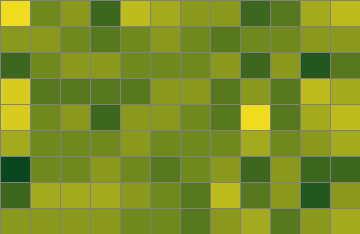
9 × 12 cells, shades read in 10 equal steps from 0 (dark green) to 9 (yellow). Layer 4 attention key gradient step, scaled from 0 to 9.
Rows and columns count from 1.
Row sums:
61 51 44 54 61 56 40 53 56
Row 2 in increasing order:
3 3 4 4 4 4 4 5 5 5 5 5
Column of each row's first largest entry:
1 1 3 1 9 1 4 8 9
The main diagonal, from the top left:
9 5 5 3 5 4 4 7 6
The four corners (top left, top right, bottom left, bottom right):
9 7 5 6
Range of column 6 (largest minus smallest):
3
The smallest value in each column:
0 3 3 2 3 3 3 3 2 3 1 2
